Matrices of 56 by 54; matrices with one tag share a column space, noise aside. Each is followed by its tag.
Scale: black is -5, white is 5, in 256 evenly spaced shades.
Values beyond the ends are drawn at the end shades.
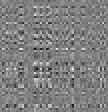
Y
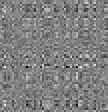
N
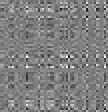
N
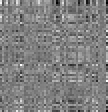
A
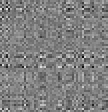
N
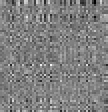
A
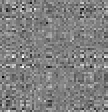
N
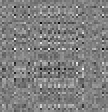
Y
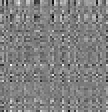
A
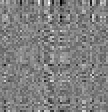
A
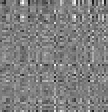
A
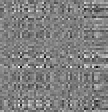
N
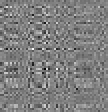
Y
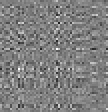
Y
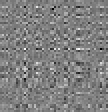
Y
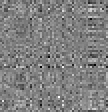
N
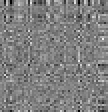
A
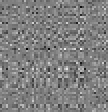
Y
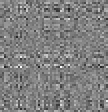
N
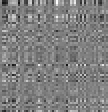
A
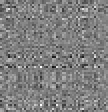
N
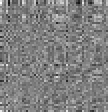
A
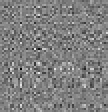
Y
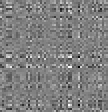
N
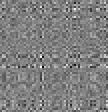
N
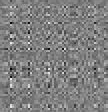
Y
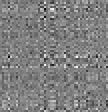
N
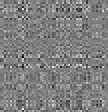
N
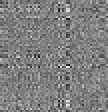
N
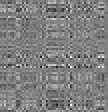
N
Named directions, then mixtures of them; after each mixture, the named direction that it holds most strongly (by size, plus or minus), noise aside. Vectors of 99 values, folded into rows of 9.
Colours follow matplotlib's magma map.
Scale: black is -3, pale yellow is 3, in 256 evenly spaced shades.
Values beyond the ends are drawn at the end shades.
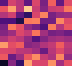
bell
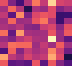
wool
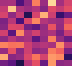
wool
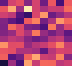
bell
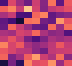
bell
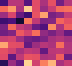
bell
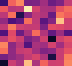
wool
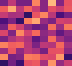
bell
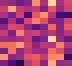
wool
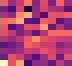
bell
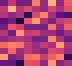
bell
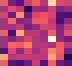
wool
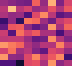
bell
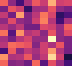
wool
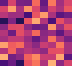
bell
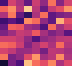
bell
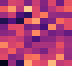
bell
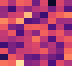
bell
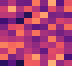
bell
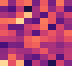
bell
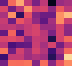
wool
